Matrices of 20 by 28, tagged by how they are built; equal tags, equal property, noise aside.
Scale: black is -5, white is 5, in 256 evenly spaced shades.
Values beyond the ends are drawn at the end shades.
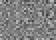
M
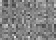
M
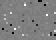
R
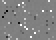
R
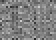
M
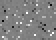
R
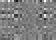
M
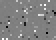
R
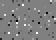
R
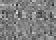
M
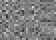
M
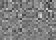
M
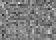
M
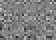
M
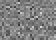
M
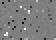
R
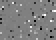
R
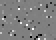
R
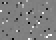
R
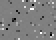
R
